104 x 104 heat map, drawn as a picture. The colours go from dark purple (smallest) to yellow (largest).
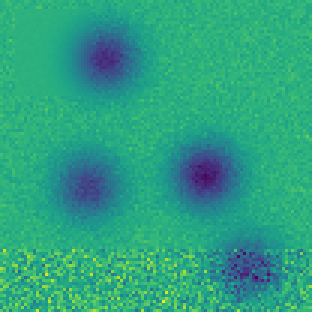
Neither half mirrors the other. No overall slope runs across the table. No single row or column stands out from its neighbours. The top left is the calmest part. There are four dips. The top part is calmer, up to a seam about 80% of the way down. An odd patch, calmer than its surroundings, sits in the top left. Most values sit high, with a long tail of low ones.
